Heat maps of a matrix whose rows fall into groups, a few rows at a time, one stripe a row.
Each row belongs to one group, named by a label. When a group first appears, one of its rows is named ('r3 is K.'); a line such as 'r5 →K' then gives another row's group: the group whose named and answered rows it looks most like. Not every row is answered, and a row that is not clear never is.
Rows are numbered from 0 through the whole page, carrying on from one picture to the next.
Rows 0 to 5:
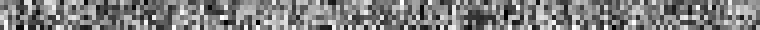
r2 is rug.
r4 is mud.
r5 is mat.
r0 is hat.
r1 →rug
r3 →mat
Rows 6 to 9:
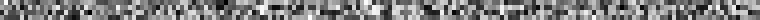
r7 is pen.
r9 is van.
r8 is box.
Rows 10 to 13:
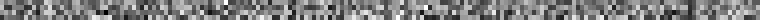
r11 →van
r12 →rug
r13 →box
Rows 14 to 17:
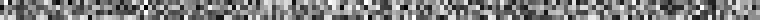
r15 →box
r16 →rug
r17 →pen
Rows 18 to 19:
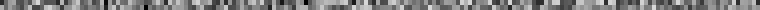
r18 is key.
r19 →hat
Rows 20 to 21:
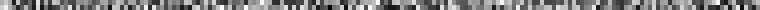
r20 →pen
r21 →mat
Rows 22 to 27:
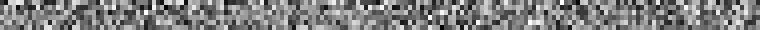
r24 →rug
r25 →mat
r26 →box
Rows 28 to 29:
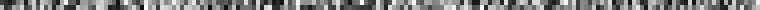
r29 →van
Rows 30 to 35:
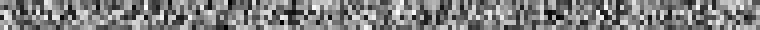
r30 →mud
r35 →rug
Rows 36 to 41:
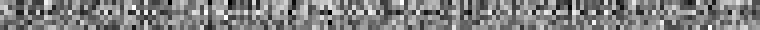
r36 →mud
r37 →mud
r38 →mat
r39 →mud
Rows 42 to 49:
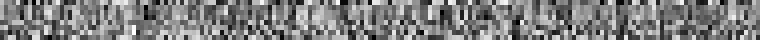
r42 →pen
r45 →hat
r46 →key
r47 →mud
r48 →van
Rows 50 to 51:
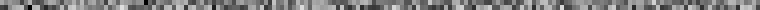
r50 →hat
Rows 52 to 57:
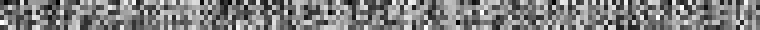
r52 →van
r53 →key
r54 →van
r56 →mat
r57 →key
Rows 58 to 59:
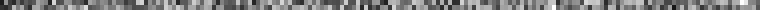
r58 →box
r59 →key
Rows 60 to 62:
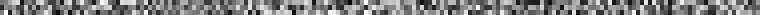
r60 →pen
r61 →box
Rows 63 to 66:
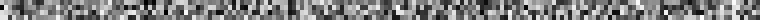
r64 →box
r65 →pen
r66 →mat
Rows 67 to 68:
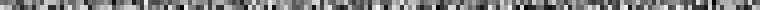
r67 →mud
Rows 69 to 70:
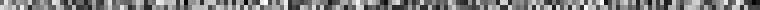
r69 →box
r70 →mat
